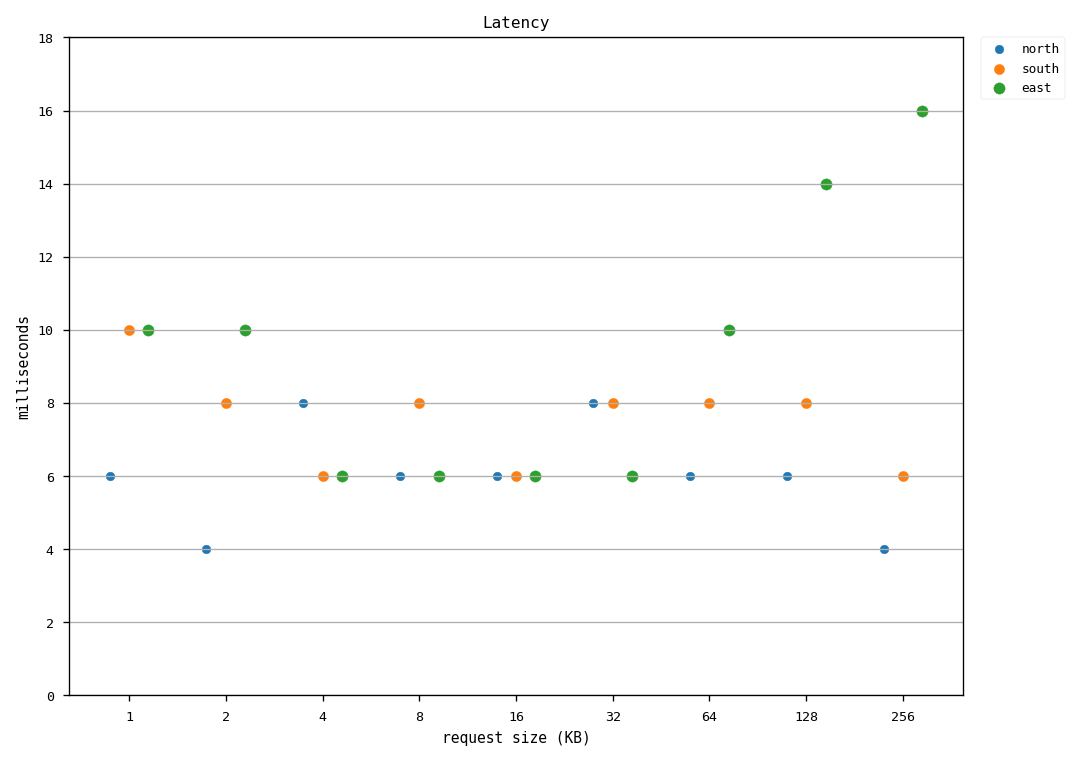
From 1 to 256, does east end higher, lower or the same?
higher
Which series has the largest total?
east
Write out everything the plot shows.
Title: Latency
x-axis: request size (KB), ticks 1 2 4 8 16 32 64 128 256
y-axis: milliseconds, ticks 0 2 4 6 8 10 12 14 16 18
Legend: north, south, east
Values:
north: 6 4 8 6 6 8 6 6 4
south: 10 8 6 8 6 8 8 8 6
east: 10 10 6 6 6 6 10 14 16
